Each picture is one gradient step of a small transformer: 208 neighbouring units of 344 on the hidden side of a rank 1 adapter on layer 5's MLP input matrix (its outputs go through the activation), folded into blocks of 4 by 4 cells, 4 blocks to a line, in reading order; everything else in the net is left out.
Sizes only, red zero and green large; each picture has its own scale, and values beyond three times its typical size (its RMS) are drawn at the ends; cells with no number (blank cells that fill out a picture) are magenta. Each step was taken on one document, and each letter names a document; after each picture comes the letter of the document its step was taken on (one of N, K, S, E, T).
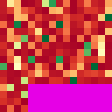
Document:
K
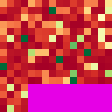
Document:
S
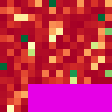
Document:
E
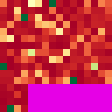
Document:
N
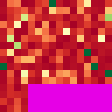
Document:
K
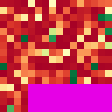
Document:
E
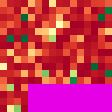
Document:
S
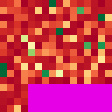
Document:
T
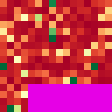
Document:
N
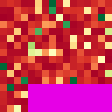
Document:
T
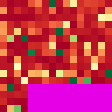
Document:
T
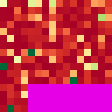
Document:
N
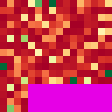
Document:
E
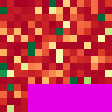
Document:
T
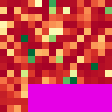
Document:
S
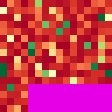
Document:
T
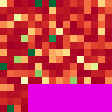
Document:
N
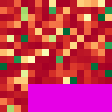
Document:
S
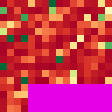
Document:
S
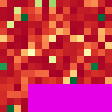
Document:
N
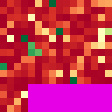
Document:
E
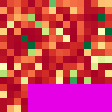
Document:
E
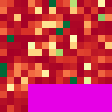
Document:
T
